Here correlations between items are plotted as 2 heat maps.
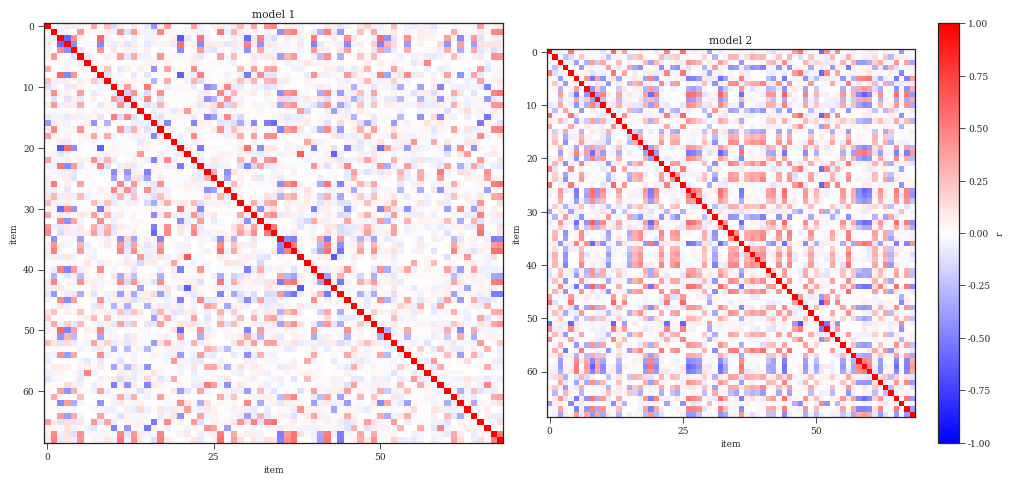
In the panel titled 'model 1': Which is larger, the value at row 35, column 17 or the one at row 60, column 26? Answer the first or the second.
the second
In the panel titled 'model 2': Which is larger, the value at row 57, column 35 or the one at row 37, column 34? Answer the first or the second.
the second
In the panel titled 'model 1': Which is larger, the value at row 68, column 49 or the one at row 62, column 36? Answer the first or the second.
the first
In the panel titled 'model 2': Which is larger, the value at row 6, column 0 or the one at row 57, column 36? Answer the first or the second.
the first
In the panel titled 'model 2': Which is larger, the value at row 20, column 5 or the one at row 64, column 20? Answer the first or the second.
the second
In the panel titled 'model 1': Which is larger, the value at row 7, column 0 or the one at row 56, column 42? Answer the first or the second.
the first
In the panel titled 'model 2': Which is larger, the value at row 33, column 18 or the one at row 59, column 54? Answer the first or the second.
the first
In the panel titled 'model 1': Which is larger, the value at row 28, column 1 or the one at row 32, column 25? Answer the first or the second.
the first
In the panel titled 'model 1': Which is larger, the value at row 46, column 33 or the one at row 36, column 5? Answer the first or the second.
the second
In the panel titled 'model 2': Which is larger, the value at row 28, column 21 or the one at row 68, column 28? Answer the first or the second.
the first
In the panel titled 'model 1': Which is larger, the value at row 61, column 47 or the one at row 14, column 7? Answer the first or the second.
the first
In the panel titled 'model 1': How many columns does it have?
69
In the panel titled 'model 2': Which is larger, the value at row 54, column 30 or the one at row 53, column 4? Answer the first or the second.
the second
